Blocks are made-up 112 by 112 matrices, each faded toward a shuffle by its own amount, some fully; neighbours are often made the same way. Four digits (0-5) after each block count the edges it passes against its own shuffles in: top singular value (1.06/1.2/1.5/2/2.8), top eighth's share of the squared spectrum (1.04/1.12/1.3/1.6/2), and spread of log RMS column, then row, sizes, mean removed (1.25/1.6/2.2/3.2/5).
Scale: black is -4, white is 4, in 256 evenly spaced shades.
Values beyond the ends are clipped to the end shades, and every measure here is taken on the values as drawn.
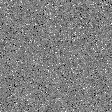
0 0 0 0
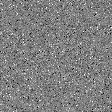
0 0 0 1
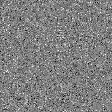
3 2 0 1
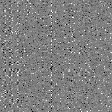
4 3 2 1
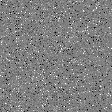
3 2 1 0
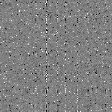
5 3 2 1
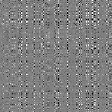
5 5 4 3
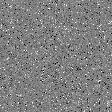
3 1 1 0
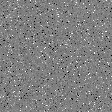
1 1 0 0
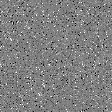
3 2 1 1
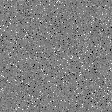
2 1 0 0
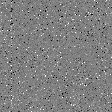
3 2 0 0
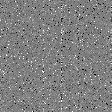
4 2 1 0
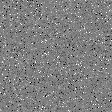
1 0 0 0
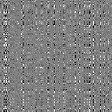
5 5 4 3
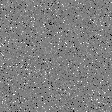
0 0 0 0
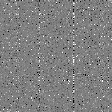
4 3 2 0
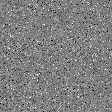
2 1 0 0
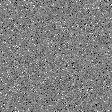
2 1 0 0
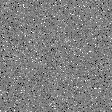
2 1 0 0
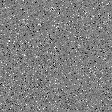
2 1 0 0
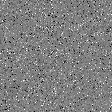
3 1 0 0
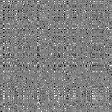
5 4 3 3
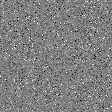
0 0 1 0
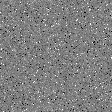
0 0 0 0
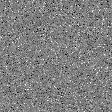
2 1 0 0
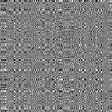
5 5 4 4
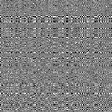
5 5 3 4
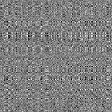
5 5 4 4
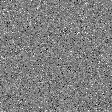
1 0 0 0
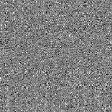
4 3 2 2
